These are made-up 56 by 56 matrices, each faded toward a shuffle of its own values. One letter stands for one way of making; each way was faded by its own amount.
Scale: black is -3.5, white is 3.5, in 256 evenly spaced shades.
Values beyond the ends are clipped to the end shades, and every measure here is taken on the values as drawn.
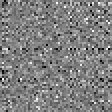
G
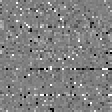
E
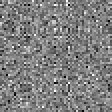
G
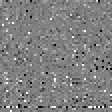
E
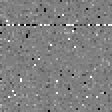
E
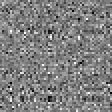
G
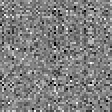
G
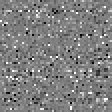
E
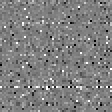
E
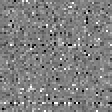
E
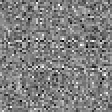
G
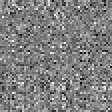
G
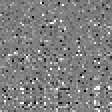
E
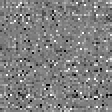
E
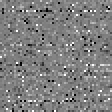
E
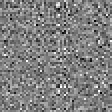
G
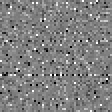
E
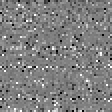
E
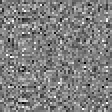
G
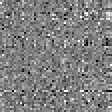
G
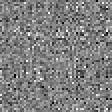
G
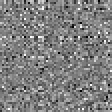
G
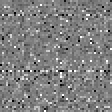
E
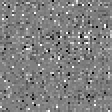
E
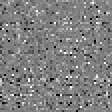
E
